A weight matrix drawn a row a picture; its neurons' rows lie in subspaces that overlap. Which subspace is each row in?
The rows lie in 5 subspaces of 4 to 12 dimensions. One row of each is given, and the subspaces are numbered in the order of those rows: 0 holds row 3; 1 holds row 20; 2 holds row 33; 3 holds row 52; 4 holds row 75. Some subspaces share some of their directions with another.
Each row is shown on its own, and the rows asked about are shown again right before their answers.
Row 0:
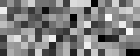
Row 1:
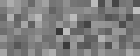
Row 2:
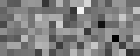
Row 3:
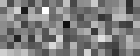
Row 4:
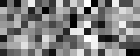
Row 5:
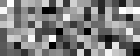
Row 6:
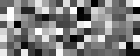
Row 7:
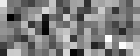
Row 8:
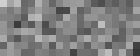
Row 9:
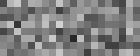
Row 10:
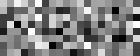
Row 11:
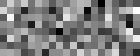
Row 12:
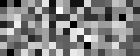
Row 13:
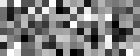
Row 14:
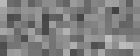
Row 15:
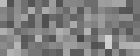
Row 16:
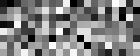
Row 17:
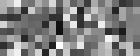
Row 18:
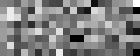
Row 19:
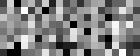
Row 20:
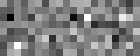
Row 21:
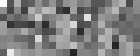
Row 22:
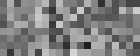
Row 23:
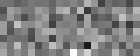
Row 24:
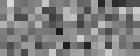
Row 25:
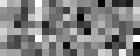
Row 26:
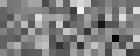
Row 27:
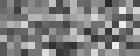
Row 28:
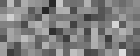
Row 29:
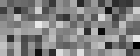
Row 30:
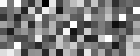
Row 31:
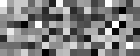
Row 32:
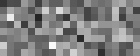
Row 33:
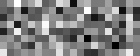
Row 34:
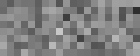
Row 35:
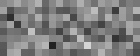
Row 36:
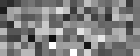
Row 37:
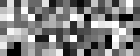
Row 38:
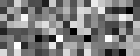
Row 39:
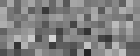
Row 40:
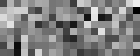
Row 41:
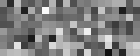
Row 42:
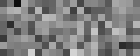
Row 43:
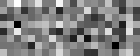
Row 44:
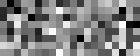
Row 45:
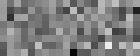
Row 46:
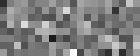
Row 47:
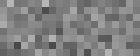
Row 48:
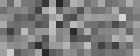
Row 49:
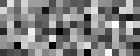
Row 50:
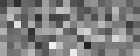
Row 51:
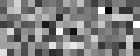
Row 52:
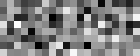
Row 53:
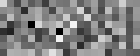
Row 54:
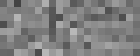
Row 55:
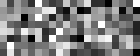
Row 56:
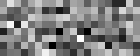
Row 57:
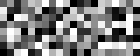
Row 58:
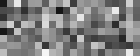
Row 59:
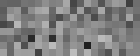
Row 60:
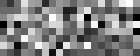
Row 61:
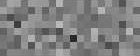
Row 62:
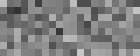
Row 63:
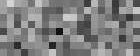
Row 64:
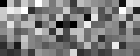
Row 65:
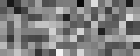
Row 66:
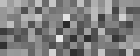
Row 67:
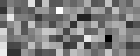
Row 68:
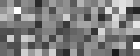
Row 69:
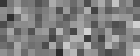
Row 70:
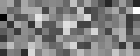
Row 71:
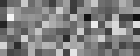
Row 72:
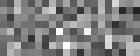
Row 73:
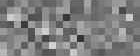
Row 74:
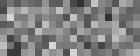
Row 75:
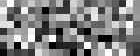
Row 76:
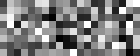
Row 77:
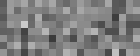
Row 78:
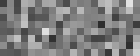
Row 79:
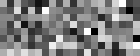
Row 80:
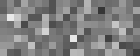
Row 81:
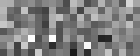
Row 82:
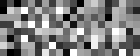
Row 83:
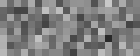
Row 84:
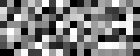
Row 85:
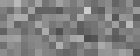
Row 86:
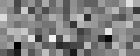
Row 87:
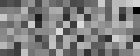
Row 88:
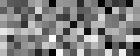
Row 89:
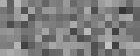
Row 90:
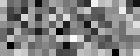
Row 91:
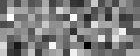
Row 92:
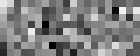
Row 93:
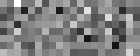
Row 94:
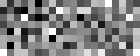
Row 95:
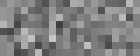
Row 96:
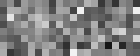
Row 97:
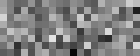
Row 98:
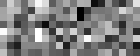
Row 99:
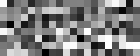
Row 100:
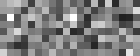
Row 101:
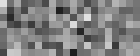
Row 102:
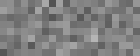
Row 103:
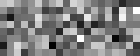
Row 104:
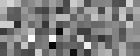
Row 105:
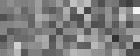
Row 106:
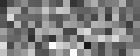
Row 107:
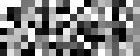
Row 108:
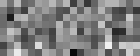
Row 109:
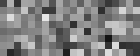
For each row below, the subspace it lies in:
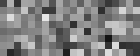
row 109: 2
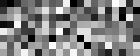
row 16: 4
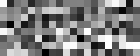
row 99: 2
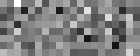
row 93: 2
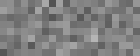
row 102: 2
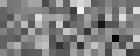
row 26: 3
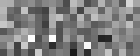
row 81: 4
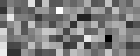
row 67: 0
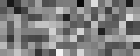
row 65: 0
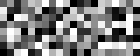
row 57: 4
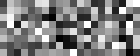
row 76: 0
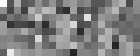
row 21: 0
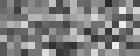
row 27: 2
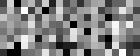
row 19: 1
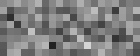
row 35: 3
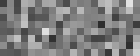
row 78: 0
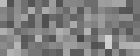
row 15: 2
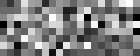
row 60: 3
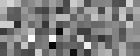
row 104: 4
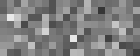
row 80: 2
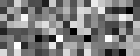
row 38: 0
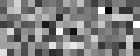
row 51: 0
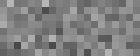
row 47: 3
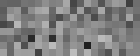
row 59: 4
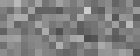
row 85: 2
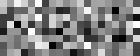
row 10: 3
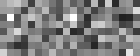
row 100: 1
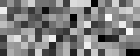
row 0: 1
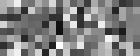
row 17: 3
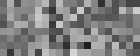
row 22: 4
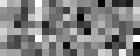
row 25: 0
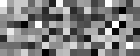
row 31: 2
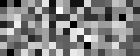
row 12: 4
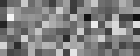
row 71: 3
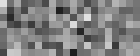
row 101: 0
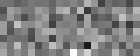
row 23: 3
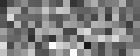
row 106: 3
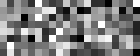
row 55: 0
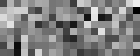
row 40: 0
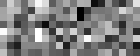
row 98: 0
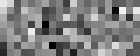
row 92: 2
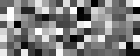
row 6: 0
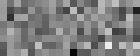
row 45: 4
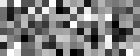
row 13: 2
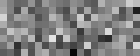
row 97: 3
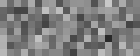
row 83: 0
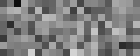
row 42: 0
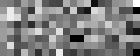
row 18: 0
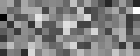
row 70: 0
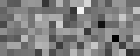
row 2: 3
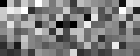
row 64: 0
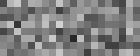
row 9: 2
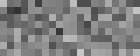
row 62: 0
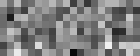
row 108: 4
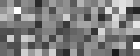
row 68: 0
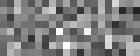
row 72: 0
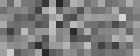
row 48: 4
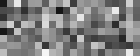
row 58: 2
